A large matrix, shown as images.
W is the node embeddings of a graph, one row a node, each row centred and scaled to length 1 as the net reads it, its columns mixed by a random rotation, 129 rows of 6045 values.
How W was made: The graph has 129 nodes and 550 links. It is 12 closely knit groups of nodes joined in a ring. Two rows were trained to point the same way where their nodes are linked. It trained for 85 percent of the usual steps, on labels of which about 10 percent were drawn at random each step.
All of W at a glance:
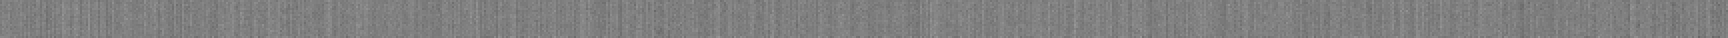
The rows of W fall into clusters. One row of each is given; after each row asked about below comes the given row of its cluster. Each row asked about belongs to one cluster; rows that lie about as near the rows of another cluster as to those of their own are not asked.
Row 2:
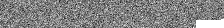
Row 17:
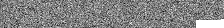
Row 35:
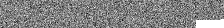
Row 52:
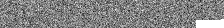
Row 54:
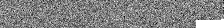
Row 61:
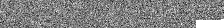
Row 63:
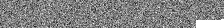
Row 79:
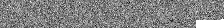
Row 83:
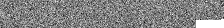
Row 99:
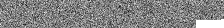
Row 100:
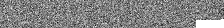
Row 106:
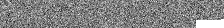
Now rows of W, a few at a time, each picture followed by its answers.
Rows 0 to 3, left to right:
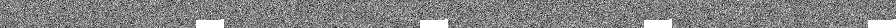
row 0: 79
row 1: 17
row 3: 52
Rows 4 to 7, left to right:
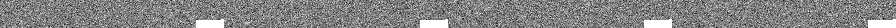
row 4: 63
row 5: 100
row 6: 52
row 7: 61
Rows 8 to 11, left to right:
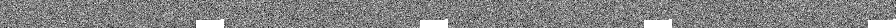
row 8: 17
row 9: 2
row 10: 54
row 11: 54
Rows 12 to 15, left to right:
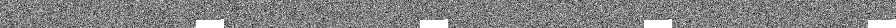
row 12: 106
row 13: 2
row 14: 61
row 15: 35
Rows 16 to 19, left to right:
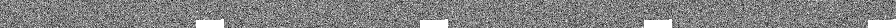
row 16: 79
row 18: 100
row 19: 35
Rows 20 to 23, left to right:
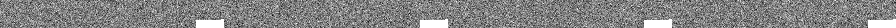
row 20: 61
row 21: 83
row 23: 54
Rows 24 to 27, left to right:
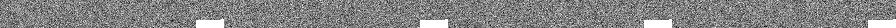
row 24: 79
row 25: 100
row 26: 61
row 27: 17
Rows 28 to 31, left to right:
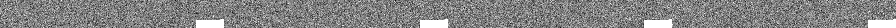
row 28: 35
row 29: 99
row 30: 17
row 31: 79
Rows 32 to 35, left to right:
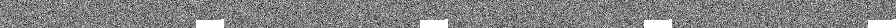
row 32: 99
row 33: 79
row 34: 79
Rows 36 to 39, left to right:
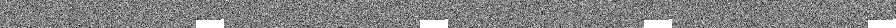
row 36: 63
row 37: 61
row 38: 106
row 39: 54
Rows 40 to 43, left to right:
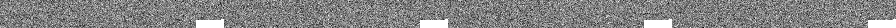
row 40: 54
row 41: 63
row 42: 54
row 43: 63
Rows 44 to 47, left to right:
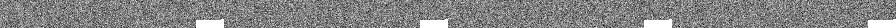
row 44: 79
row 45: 35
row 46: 2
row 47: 100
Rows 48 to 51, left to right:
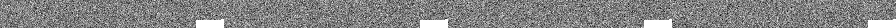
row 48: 79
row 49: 100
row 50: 2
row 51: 83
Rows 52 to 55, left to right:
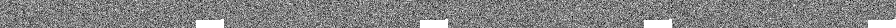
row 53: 35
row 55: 52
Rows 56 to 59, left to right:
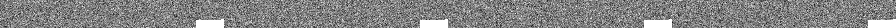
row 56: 2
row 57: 100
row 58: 52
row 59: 61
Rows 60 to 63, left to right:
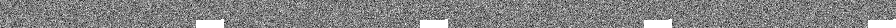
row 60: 63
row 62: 52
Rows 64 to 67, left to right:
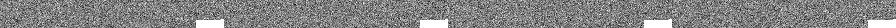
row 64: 17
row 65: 35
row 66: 35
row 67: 61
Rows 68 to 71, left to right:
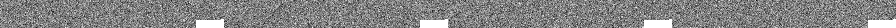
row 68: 99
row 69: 83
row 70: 106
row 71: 63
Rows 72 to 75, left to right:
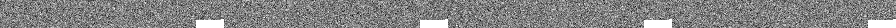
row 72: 61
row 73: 99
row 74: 2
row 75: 61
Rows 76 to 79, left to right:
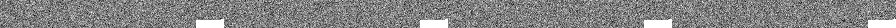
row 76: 52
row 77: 2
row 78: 52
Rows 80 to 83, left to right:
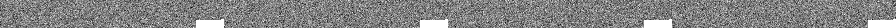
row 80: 2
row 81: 100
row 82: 100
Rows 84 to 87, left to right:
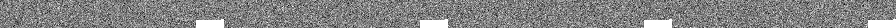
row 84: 17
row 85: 17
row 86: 2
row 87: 63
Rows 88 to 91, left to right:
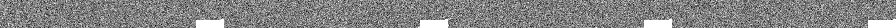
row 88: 2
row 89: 106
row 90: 2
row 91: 63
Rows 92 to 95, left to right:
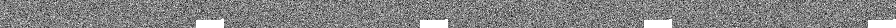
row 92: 2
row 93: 61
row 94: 83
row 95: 17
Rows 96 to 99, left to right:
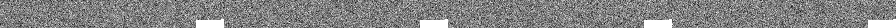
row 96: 54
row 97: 17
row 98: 54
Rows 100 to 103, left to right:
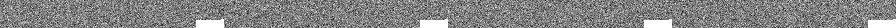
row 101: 52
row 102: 61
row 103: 54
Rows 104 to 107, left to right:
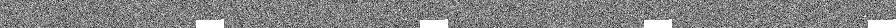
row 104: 79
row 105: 17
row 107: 61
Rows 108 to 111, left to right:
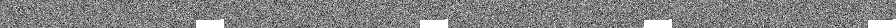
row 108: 17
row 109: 52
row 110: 106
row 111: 83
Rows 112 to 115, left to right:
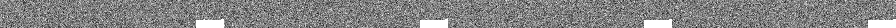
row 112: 79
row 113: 2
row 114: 100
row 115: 106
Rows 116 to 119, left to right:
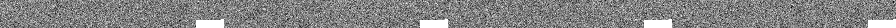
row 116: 83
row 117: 54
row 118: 17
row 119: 83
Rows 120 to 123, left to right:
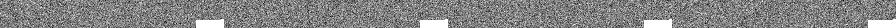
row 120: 52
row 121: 17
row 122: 35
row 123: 99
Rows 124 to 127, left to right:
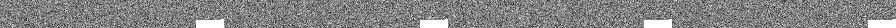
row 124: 99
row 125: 79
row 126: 52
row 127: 61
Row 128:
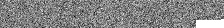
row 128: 106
